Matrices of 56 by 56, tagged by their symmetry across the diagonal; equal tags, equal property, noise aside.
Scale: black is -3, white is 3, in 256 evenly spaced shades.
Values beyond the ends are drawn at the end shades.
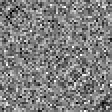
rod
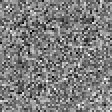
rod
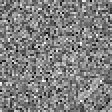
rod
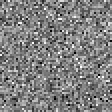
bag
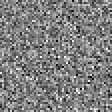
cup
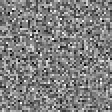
cup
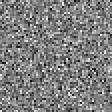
cup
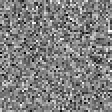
bag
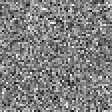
bag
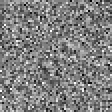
cup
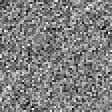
rod
